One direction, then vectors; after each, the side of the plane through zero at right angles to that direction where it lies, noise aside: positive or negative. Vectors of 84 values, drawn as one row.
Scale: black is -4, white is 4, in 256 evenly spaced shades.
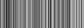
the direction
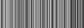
negative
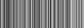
positive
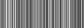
negative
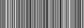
negative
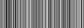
positive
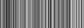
positive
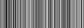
positive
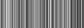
negative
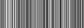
negative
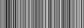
positive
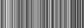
negative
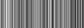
negative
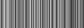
negative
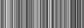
negative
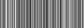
negative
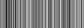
positive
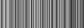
negative
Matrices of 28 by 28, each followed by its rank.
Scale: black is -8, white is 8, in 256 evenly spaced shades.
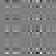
one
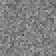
full rank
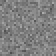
full rank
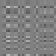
one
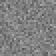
full rank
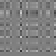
one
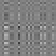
one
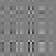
one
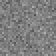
full rank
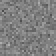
full rank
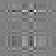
one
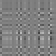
one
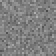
full rank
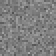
full rank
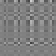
one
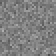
full rank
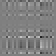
one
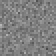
full rank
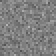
full rank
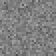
full rank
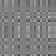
one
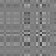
one
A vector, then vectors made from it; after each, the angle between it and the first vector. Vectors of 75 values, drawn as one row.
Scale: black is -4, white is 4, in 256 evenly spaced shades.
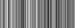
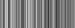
nearly parallel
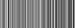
partly aligned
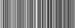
partly aligned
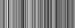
nearly parallel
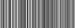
partly aligned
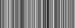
partly aligned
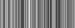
nearly parallel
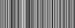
partly opposed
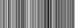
nearly parallel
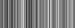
nearly opposite
